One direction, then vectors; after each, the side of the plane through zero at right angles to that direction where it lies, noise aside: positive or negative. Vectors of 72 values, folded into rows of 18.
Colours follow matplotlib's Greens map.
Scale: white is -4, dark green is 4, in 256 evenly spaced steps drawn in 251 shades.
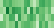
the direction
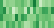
negative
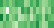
negative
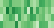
positive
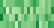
negative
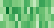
positive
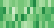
negative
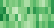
negative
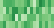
positive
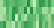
positive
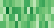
positive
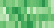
positive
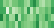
negative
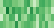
positive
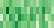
positive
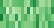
negative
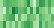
positive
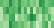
positive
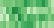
positive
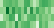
positive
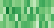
positive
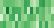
positive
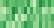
positive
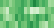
negative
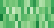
negative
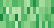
negative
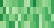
negative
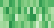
positive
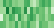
positive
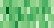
positive
